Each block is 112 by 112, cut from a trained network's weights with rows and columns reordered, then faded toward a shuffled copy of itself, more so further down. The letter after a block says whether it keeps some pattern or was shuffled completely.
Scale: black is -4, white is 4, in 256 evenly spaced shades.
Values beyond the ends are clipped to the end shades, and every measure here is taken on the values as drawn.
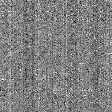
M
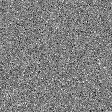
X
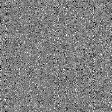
M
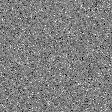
X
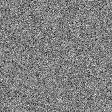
X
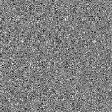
M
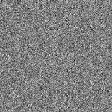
M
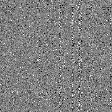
M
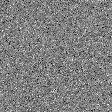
X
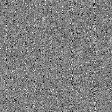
M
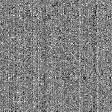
M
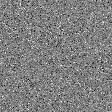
X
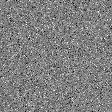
X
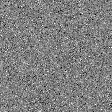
X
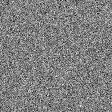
X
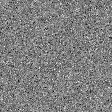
X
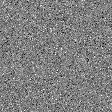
X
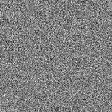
M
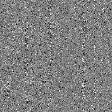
M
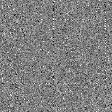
M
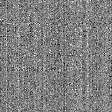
M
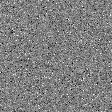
X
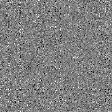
M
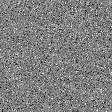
X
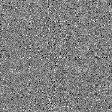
M
